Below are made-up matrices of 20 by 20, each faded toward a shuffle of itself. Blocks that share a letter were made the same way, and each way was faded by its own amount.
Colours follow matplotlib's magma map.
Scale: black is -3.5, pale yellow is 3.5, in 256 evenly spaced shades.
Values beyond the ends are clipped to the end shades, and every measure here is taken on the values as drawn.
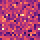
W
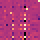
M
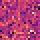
W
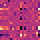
M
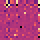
M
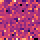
W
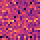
W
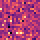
W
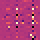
M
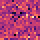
W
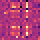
M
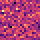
W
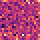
W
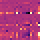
M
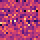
W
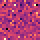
W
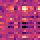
M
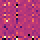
M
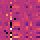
M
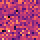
W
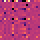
M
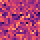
W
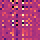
M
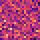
W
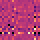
M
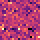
W
